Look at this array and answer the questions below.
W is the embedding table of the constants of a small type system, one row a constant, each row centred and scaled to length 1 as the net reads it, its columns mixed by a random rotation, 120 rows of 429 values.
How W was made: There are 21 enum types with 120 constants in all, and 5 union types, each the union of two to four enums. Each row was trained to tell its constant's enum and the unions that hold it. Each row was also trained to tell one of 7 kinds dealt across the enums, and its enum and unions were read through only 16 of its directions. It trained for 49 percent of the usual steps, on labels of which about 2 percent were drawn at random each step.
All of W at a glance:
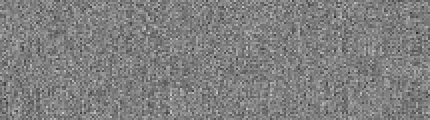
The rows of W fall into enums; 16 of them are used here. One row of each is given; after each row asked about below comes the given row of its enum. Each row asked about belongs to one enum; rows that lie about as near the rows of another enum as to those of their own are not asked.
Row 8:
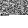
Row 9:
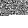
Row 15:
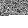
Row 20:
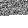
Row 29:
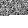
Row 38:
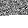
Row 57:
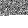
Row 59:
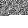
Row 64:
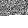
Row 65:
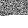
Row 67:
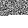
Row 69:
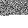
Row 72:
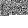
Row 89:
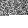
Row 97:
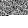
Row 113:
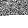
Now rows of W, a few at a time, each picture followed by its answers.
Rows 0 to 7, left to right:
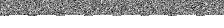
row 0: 20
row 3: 38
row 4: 69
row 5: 69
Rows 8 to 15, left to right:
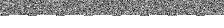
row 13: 89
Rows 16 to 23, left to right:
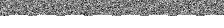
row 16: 20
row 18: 69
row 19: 9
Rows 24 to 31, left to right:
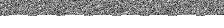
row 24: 20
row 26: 72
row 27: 113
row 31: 15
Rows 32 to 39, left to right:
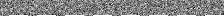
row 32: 20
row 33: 20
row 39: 89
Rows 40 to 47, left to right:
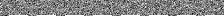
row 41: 113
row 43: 38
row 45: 15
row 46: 67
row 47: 38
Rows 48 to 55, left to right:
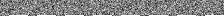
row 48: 38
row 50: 89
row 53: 15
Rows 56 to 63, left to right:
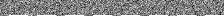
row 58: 69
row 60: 65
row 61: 64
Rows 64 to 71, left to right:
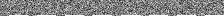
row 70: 72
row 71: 65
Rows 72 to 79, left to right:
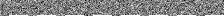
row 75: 9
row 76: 67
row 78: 65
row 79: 69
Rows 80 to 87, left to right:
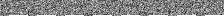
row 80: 72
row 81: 113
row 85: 65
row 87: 20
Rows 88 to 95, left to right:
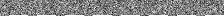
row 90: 65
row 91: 15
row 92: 67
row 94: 89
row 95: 89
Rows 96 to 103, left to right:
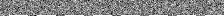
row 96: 57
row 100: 15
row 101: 72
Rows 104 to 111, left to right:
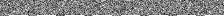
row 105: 113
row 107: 67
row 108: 38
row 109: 15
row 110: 65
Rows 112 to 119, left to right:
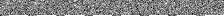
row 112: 113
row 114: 67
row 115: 69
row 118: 67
